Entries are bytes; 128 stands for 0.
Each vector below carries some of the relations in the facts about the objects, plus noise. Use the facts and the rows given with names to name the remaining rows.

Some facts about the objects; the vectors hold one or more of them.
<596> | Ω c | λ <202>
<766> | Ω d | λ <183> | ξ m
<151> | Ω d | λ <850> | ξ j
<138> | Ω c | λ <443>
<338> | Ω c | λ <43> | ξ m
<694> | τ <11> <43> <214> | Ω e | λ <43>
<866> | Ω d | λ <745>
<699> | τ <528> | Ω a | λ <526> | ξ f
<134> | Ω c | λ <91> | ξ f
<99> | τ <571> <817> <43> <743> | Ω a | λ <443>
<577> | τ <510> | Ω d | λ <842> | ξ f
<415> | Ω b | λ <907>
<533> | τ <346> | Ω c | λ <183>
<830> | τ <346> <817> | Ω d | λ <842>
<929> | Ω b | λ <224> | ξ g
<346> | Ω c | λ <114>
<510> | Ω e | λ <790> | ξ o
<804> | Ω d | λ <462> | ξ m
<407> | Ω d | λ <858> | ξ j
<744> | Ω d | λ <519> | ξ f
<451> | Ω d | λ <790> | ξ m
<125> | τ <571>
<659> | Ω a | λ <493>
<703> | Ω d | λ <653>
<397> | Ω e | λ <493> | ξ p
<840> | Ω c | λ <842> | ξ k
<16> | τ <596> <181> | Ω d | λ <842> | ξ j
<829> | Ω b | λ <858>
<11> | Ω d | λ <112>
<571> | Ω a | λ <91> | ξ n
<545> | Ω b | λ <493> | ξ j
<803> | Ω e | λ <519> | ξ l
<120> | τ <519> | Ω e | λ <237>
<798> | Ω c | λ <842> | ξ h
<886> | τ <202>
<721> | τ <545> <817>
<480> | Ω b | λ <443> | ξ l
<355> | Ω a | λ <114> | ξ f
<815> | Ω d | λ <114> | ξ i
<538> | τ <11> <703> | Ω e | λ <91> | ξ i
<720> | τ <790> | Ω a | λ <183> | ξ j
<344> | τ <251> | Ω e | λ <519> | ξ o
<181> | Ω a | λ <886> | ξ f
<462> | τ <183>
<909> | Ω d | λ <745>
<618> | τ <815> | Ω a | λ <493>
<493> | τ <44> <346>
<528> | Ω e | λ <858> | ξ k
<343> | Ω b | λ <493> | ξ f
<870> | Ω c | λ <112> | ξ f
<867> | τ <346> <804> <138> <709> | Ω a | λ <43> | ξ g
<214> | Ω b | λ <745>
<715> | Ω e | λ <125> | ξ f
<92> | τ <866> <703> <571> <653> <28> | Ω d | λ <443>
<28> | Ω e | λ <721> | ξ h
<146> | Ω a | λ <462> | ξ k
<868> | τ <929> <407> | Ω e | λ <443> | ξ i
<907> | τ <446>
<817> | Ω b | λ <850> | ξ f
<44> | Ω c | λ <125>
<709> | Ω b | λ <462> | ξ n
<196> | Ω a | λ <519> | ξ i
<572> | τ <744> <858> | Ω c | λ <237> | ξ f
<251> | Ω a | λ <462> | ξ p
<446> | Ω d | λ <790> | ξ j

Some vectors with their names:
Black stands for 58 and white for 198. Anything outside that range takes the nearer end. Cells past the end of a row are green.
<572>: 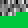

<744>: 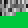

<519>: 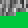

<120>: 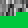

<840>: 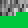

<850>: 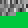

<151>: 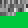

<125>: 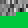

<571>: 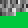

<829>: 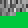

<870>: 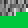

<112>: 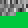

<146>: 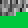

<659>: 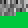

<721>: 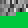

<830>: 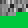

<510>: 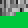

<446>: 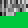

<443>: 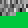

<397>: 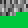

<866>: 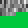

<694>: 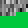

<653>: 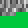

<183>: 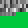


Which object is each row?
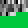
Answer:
<344>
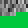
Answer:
<343>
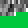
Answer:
<699>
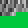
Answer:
<929>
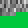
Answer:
<214>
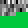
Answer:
<618>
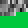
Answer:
<867>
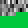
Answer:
<886>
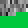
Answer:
<798>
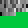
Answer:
<709>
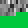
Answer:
<99>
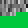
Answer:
<715>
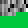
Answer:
<577>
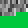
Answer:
<355>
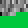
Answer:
<803>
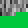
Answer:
<28>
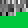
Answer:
<868>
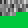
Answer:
<909>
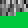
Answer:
<538>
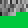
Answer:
<480>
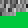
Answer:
<817>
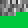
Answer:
<196>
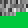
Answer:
<181>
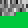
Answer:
<202>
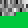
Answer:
<858>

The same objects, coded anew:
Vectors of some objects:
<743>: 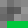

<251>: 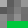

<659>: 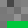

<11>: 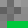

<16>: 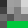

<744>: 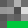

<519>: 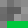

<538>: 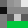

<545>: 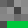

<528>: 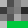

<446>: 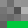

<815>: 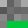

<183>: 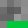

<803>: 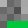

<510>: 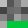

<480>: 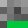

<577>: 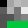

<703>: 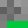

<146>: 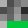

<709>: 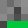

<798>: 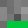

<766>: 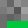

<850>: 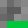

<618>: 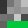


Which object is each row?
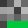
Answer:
<343>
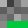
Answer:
<397>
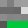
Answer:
<571>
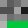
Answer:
<840>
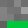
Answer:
<338>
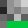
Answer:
<694>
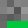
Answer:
<804>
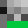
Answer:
<92>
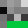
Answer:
<868>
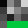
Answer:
<830>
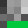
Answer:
<720>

